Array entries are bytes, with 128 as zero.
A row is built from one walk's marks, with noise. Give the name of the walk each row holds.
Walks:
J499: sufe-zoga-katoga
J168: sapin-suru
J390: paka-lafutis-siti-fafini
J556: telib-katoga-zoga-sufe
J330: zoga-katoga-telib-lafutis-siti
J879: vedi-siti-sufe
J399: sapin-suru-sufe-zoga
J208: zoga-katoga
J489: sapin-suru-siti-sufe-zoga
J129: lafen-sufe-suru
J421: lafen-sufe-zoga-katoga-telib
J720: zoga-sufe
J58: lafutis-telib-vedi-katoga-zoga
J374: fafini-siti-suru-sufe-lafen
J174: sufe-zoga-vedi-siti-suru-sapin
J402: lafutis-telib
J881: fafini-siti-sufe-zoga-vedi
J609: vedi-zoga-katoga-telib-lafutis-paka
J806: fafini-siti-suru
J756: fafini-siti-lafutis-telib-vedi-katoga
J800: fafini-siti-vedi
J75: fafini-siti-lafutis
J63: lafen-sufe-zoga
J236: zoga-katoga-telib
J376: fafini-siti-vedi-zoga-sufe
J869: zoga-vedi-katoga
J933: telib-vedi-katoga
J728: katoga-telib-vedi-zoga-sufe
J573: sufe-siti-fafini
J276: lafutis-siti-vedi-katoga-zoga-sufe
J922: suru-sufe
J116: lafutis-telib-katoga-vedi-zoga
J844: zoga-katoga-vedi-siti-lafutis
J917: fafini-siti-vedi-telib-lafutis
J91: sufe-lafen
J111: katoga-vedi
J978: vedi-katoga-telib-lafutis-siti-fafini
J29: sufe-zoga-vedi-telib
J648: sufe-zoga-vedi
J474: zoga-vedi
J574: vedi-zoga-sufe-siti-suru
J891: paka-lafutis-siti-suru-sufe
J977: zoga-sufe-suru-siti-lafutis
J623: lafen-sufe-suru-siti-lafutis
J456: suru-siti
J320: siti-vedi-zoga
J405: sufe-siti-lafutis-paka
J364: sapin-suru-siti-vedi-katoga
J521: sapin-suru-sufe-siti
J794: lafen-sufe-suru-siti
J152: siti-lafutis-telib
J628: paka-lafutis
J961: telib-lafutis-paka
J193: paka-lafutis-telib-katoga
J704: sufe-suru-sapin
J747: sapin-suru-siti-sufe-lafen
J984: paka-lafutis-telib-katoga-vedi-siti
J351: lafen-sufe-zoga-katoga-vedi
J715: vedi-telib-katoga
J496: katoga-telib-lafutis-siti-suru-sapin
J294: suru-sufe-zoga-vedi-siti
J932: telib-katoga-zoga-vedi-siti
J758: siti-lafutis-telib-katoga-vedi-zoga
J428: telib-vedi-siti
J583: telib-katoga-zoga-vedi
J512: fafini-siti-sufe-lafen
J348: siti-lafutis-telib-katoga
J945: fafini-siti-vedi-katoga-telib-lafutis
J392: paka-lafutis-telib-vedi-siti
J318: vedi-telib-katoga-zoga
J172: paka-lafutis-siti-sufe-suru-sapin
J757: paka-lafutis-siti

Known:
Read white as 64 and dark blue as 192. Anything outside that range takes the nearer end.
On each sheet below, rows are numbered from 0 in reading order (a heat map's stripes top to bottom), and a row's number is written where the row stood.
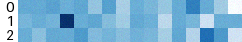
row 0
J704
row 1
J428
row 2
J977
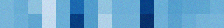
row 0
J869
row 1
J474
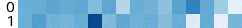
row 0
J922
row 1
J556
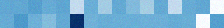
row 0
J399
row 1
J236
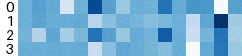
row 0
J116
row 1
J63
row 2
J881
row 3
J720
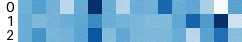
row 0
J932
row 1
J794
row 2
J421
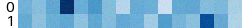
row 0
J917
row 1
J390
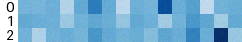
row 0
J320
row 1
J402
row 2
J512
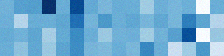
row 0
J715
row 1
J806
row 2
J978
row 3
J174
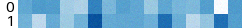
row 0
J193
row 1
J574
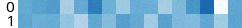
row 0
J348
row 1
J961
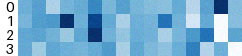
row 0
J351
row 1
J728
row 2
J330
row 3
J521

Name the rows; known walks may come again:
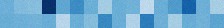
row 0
J756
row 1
J628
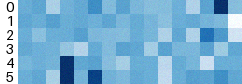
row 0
J351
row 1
J168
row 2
J977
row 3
J961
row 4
J428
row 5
J58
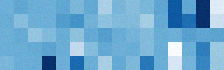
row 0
J129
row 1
J623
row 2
J111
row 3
J720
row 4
J29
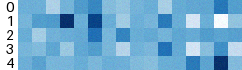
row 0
J844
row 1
J728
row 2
J456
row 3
J376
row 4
J91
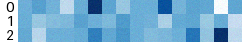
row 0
J583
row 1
J364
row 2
J747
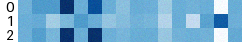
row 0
J715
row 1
J276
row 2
J318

